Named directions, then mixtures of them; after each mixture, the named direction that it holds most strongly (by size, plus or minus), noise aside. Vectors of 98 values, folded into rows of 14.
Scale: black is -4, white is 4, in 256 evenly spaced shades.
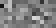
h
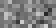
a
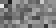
h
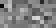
h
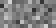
a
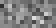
h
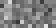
a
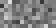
a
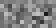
a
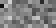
h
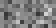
a
